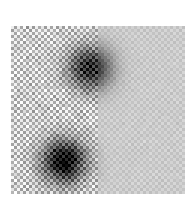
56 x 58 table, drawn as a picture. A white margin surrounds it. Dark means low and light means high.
Two dips sink into the field. The halves do not mirror each other. The right part is calmer, past a seam about 50% of the way across. No single row or column stands out from its neighbours. On average the colour sits 70% of the way up the scale.
